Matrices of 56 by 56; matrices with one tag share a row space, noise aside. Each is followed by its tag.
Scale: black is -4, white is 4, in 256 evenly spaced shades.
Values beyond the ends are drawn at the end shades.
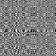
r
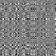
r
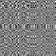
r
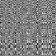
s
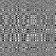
r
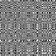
s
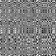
s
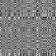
s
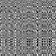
s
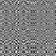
r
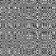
s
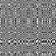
s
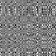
s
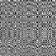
s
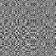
r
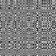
s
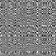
s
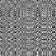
s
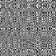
s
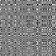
s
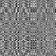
r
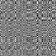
s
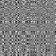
r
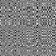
s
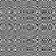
s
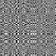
r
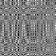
r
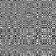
s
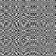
r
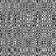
s
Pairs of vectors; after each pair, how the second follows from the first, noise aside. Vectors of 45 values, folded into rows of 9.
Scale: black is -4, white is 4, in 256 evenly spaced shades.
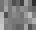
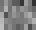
copied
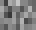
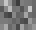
sign-scrambled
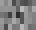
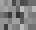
copied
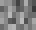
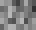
copied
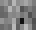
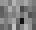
copied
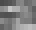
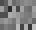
sign-scrambled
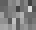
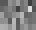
copied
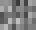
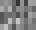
copied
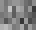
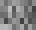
copied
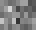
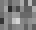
sign-scrambled
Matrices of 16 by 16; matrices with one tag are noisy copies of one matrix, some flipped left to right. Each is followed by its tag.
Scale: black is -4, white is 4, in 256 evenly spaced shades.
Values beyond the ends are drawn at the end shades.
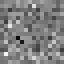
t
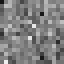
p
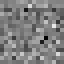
t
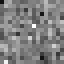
p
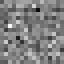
t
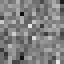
p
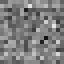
t
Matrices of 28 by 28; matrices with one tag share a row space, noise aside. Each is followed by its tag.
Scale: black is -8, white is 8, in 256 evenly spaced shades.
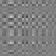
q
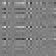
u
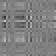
u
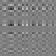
q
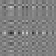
q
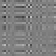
u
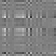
u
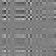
u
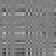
u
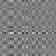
q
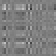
u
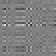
u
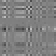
u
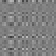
q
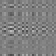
q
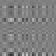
q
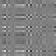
u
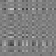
q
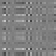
u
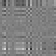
u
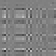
u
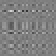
q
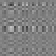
q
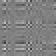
u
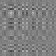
q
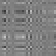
u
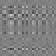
q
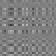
q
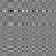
q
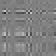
u
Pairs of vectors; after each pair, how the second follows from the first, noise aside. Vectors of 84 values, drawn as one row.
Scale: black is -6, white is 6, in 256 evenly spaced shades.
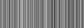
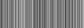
shuffled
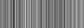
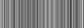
wrapped around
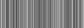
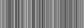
wrapped around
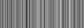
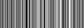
scaled up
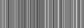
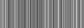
copied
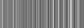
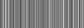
shuffled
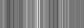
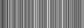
shuffled
